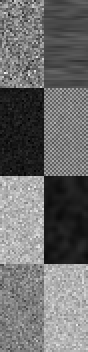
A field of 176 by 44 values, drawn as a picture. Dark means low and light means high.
The table splits into 4 rows of 2 panels. Panel 1,1: middling, fine-grained, strong in contrast. Panel 1,2: low, streaked across, faint in contrast. Panel 2,1: very low, fine-grained, faint in contrast. Panel 2,2: middling, checkered, strong in contrast. Panel 3,1: high, fine-grained. Panel 3,2: very low, blotchy, faint in contrast. Panel 4,1: middling, fine-grained. Panel 4,2: high, fine-grained.
